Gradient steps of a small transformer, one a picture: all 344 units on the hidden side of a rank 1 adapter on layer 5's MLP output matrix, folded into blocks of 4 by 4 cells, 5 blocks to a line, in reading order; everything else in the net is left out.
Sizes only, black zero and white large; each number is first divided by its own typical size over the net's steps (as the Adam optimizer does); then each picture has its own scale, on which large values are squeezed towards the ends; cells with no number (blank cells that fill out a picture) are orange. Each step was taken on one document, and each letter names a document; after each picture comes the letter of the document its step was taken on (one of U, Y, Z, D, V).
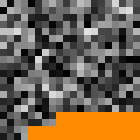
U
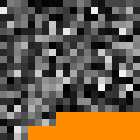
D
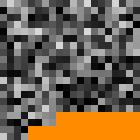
U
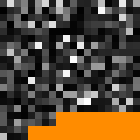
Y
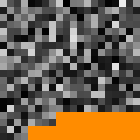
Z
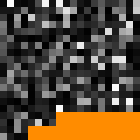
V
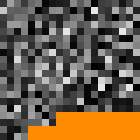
D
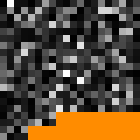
V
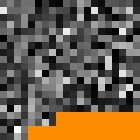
D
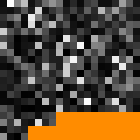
Y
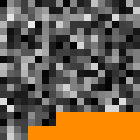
Z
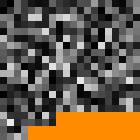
Z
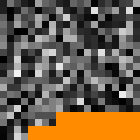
D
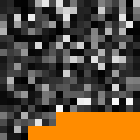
V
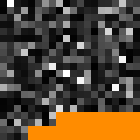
V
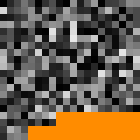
Z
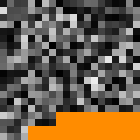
Z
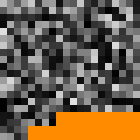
U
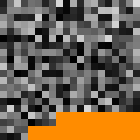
Z
